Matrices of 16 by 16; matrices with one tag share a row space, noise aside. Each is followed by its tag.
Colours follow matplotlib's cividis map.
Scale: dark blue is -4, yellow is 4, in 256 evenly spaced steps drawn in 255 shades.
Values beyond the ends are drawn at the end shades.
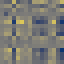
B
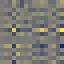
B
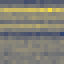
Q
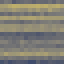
Q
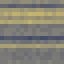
Q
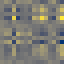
B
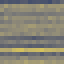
Q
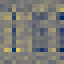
B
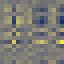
B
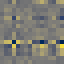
B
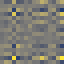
B
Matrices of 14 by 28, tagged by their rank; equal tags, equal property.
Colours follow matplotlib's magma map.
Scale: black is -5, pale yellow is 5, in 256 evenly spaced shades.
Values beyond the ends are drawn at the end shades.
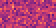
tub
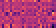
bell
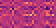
bell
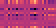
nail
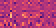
bell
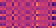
nail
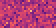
tub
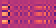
nail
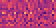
bell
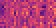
bell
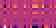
nail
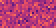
tub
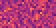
tub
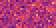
tub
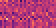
bell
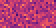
tub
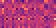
bell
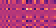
nail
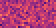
tub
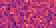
tub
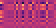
nail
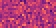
tub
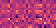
bell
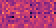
bell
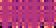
nail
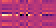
nail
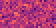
tub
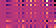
nail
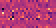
bell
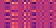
nail
